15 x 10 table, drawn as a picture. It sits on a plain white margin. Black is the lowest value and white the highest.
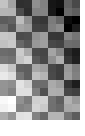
The ninth with the highest average is the bottom left. The field climbs toward the bottom left. The field is checkered. The top right is the ninth with the lowest average.
